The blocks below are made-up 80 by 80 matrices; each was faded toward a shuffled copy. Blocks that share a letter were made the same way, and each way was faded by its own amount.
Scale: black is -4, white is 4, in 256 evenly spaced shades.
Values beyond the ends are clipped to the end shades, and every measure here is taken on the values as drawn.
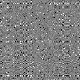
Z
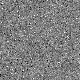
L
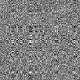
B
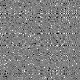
Z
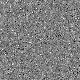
L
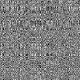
B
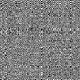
B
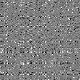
Z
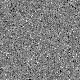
L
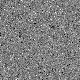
L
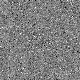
L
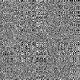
B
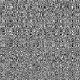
B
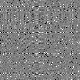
Z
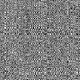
B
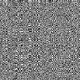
B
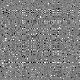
Z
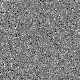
L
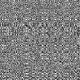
B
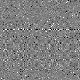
Z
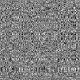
B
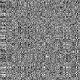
B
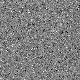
L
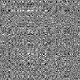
B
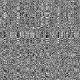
B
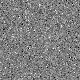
L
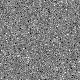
L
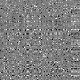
Z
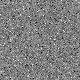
L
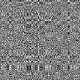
B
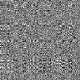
B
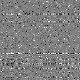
Z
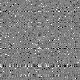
Z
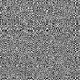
B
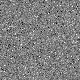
L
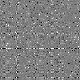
Z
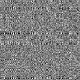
B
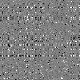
Z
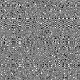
Z
